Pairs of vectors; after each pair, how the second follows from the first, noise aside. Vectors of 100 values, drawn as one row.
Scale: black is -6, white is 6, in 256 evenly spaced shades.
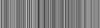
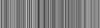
copied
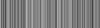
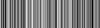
scaled up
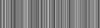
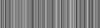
shuffled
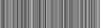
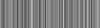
copied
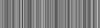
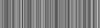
copied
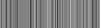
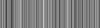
shuffled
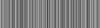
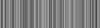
shuffled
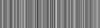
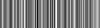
scaled up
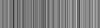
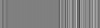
partly zeroed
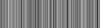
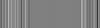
partly zeroed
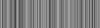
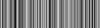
scaled up
